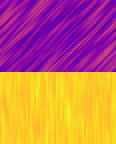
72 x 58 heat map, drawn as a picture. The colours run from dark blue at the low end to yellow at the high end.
The table splits into 2 rows of 1 panel. Panel 1,1: low, slanting up to the right. Panel 2,1: very high, streaked downward, faint in contrast.
